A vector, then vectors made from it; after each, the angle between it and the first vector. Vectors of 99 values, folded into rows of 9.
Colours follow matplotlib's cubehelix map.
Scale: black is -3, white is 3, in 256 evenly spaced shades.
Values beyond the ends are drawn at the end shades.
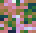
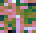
nearly parallel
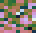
partly opposed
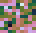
partly aligned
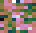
nearly parallel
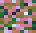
orthogonal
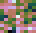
nearly parallel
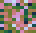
partly aligned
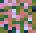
partly aligned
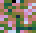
nearly opposite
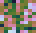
nearly opposite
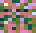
orthogonal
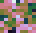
nearly parallel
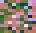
orthogonal
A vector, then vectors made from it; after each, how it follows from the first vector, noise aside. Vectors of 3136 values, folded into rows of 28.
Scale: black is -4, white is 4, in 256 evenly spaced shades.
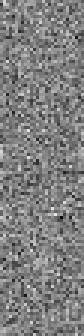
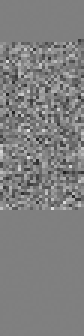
partly zeroed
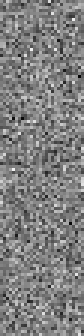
reversed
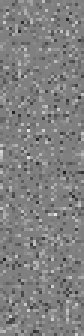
partly zeroed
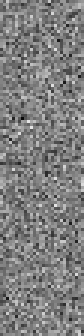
reversed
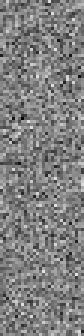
reversed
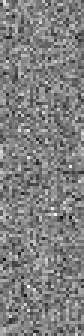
copied
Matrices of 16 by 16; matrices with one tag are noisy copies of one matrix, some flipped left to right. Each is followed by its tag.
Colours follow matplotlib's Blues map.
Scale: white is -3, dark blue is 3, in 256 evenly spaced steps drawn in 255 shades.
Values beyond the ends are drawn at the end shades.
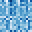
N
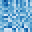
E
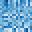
E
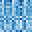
N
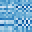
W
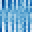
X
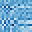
W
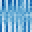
X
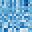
E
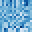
E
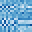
W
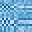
W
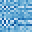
W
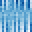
X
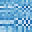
W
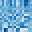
E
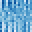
X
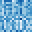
N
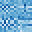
W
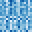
N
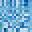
E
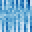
X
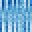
X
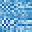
W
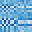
W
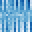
X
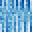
X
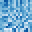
E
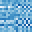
W
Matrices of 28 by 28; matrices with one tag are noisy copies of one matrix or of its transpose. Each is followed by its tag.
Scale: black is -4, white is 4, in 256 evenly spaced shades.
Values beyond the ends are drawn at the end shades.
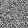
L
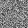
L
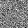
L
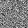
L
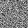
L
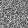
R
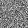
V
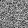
R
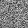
R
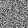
L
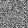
L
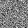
L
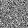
L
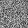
R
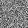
V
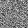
L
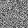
L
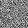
L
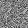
V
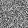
V
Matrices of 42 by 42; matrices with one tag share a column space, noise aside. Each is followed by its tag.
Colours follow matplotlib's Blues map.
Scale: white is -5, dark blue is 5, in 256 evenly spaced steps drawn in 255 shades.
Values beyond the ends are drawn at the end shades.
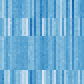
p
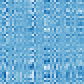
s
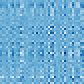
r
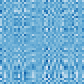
s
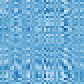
s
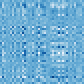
r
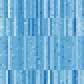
p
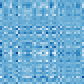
r
